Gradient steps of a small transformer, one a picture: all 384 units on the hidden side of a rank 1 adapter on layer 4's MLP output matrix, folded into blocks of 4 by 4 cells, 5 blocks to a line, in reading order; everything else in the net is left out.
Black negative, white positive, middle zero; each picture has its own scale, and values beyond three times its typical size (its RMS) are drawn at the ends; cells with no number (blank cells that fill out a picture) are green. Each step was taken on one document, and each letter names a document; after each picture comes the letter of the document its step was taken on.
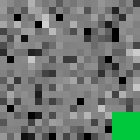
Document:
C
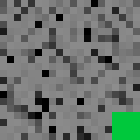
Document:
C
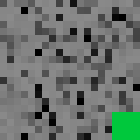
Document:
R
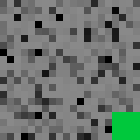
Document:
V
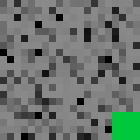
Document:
V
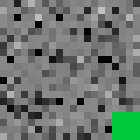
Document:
C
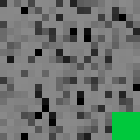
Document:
R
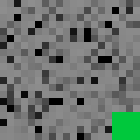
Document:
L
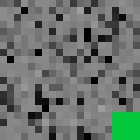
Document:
C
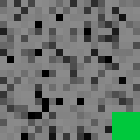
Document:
C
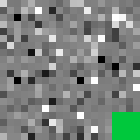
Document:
V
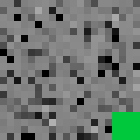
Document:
V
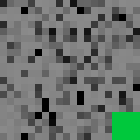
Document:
R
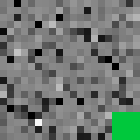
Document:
C
